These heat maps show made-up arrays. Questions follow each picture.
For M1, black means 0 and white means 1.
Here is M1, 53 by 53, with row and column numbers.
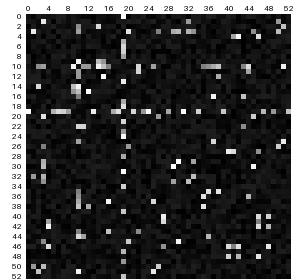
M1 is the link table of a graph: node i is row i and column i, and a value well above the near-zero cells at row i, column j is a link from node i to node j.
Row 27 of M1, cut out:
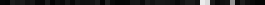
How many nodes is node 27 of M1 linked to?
3
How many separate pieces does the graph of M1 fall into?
3
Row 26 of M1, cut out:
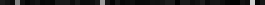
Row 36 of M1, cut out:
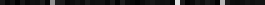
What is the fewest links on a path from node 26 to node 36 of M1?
3
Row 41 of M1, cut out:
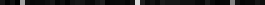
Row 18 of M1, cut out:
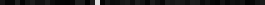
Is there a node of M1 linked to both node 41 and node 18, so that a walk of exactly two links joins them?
no
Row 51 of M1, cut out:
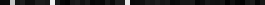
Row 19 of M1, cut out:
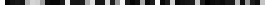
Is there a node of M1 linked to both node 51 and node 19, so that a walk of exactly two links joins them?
no
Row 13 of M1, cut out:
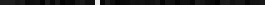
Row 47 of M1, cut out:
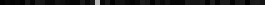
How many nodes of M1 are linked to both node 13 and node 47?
1
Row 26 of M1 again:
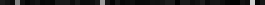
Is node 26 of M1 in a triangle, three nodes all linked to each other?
yes
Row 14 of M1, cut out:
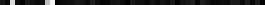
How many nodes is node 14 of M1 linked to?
3
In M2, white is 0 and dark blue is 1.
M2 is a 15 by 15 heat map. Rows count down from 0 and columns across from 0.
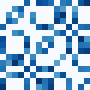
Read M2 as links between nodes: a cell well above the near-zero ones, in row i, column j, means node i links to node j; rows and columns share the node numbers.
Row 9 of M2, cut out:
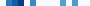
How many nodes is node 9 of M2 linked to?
6
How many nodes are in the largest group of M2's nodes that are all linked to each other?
8
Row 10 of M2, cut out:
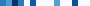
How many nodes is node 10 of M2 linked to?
7
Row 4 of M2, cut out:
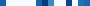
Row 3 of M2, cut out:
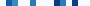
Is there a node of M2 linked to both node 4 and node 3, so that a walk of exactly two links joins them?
no
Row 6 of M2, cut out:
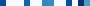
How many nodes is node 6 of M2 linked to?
7
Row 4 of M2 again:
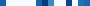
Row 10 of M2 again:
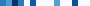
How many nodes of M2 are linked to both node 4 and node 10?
1
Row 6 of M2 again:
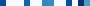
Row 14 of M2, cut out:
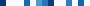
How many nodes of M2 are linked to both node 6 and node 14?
6
